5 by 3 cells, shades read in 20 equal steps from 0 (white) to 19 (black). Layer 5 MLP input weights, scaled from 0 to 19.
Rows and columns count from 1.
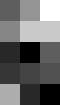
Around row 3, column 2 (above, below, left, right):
4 14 16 12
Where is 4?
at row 2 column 2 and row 2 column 3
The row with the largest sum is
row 3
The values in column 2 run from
4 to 19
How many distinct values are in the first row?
3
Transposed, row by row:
12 9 16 15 6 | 8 4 19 14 16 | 0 4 12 13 19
